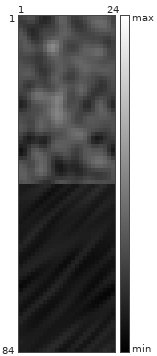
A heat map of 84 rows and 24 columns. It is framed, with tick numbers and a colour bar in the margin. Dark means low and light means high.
It is made of 2 by 1 panels. Panel 1,1: low, blotchy. Panel 2,1: very low, slanting up to the right, faint in contrast.
